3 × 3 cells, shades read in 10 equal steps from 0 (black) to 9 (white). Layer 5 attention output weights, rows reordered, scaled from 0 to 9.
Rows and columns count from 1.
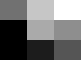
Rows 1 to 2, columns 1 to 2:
4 7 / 0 6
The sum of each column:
4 14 17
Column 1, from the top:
4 0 0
